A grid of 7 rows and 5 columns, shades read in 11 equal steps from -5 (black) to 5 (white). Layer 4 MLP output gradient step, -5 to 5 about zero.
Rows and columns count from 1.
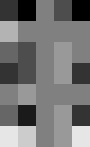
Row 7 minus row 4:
7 5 0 0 7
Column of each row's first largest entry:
3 1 4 4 2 4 1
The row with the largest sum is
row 7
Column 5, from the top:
-5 0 0 -3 0 -3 4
